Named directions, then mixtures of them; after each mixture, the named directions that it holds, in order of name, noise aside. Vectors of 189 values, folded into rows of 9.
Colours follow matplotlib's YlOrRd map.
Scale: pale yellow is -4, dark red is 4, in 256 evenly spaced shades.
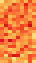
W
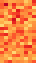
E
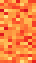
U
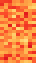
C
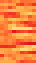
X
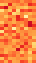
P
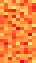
C, U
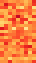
E, P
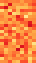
P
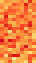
W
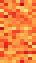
E, U, X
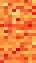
E, P, X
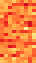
W, X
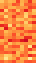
C, U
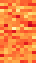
P, X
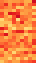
E, X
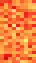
C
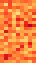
C, E, P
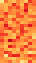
U, W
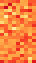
P, U, W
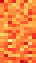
U, W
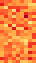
C, P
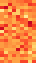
P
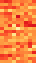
C, P, X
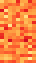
C, U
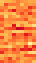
C, X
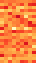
E, P, X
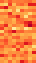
P, X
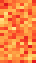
E, P, W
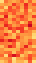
W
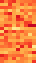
C, P, X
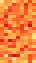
W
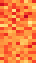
C, E, P
